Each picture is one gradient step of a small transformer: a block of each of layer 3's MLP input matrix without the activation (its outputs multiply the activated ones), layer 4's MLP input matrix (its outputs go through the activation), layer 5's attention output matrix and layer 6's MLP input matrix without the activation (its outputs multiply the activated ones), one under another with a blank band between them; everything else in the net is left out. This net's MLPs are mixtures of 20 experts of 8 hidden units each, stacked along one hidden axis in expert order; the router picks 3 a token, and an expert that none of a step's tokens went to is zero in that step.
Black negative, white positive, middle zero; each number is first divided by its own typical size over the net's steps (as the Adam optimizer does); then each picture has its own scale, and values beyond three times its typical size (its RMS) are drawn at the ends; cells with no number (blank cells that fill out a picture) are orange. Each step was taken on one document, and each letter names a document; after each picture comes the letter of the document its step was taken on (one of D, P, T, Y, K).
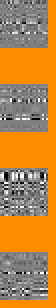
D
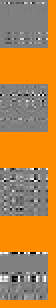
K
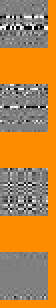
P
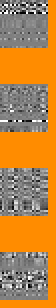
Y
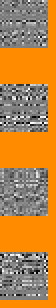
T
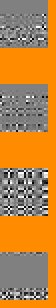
P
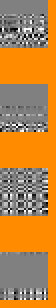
P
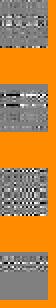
T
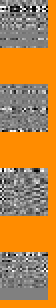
Y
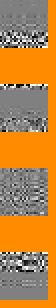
T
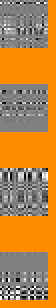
P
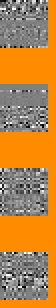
Y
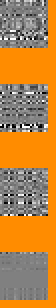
P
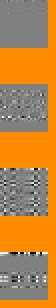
K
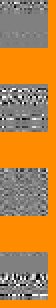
D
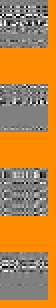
T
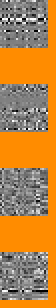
Y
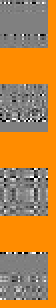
K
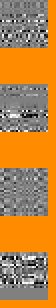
T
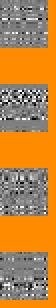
D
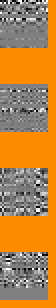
Y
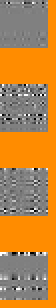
K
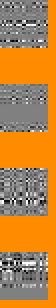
T
